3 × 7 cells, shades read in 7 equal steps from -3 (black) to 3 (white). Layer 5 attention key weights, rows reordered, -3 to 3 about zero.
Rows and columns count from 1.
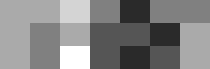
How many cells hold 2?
1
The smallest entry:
-2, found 3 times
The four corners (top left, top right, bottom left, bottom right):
1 0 1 1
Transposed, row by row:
1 1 1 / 1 0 0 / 2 1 3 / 0 -1 -1 / -2 -1 -2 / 0 -2 -1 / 0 1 1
